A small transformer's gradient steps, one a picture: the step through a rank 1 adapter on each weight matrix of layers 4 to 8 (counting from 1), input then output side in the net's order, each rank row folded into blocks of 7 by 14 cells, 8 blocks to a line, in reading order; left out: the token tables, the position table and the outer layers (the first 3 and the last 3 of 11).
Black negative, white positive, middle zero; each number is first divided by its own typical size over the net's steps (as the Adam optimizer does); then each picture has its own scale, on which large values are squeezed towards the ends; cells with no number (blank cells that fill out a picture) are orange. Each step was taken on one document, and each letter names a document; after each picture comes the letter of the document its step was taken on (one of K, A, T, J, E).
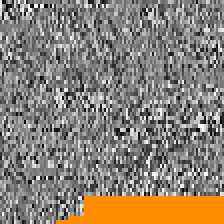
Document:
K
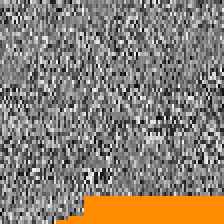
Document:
K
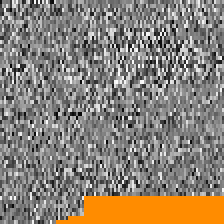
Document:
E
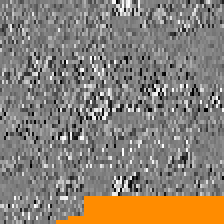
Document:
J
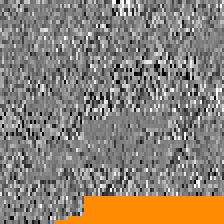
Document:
J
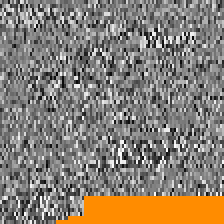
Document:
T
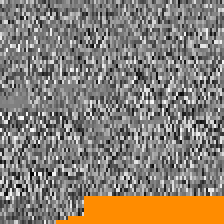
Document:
T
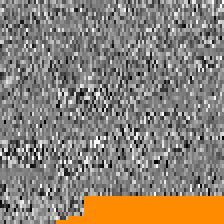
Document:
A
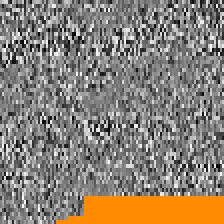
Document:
K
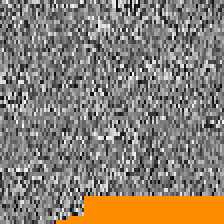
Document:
E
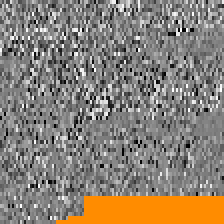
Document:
J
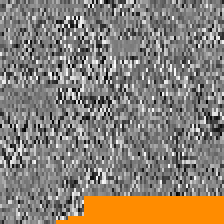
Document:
T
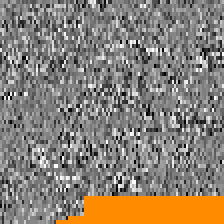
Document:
A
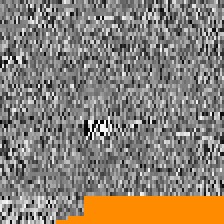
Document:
K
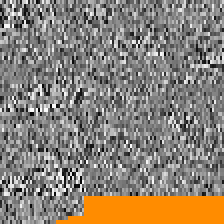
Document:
A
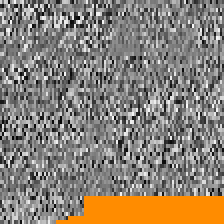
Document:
T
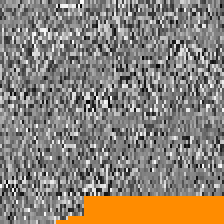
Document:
E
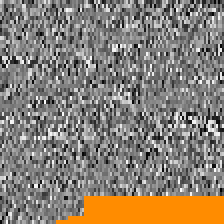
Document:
K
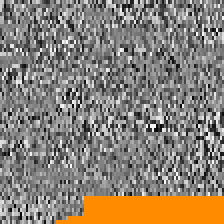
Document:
K
